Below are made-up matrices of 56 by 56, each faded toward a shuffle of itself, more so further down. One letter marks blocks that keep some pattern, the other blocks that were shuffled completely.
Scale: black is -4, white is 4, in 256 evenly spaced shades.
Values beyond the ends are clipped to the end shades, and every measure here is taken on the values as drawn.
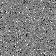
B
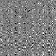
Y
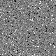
B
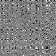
Y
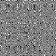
Y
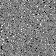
B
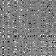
Y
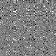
Y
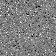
B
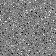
B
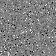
B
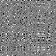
Y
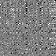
Y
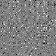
Y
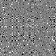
Y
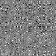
Y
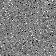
B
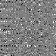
Y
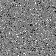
B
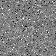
B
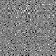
Y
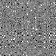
Y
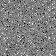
B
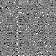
Y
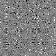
Y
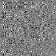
Y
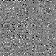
Y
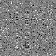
Y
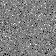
B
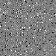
Y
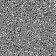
B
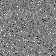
B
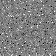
B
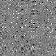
Y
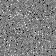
B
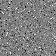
B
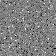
B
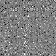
Y
